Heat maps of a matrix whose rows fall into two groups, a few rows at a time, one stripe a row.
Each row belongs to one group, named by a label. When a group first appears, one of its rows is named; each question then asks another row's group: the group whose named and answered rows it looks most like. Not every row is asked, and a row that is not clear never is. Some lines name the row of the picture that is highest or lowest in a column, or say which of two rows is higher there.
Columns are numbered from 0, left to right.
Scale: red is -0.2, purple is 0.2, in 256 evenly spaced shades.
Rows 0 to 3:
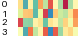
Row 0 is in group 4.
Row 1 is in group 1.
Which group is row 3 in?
1
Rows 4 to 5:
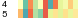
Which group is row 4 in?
1
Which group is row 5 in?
1
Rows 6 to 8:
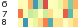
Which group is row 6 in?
1
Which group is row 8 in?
1
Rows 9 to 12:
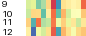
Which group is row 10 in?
1
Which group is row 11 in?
1
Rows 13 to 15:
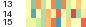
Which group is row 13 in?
1
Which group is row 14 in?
4
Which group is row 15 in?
1
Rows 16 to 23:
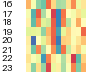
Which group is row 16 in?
4
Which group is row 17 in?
1
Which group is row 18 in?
1
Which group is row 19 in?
1
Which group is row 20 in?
1
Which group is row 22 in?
4
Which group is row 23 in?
4
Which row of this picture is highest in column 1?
20
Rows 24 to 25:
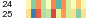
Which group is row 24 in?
1
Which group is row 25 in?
1
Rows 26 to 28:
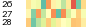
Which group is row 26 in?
4
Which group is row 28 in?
4
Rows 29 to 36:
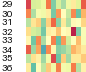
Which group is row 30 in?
4
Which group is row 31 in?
1
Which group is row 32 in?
4
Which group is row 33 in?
1
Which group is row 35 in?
1
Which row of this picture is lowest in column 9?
32
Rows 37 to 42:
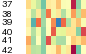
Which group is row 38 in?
4
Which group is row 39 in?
1
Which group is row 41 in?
4
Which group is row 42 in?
4
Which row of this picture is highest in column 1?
39
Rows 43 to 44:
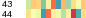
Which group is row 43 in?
1
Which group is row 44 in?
4
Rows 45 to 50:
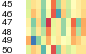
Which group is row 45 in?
1
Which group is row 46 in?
1
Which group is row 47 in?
4
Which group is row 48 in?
4
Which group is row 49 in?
4
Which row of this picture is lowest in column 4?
47
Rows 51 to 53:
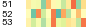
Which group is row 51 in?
4
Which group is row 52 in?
1
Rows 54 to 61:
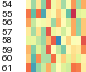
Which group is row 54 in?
4
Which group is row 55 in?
4
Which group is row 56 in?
4
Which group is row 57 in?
4
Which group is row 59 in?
4
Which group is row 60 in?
1
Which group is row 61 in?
4
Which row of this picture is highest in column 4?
60
